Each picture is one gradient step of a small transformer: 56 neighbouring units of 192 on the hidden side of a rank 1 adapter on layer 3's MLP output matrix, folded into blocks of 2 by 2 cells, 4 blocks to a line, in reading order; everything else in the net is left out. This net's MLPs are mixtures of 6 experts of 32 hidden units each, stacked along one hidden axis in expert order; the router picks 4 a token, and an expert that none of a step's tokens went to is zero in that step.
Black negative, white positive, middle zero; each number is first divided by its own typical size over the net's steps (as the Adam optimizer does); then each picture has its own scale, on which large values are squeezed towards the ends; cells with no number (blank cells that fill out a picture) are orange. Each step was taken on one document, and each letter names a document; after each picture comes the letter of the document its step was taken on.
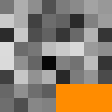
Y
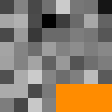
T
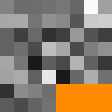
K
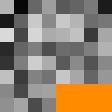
Y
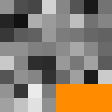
Y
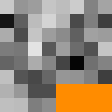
T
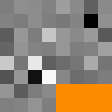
K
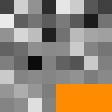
K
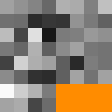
T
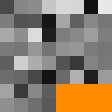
T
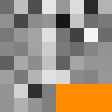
Y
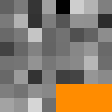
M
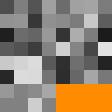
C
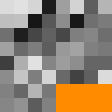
Y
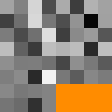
K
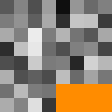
M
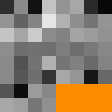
T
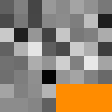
K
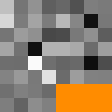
K
